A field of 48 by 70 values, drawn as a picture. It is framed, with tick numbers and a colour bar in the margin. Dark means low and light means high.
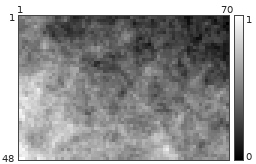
Slope: up to the bottom left. Ninth with the lowest average: top right. Histogram: bell-shaped. Ninth with the highest average: bottom left. Grain: blotchy.
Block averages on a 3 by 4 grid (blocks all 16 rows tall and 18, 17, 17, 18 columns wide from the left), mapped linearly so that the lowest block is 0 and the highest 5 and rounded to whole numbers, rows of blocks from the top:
2110 / 4222 / 5443
